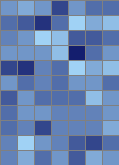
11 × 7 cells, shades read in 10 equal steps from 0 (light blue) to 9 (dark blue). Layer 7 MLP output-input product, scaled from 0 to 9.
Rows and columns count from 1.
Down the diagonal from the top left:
3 6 0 1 0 3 3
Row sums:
28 27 25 27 27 28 28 26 30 29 25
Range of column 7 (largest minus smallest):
4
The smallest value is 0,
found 4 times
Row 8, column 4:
4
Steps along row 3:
down down up up same down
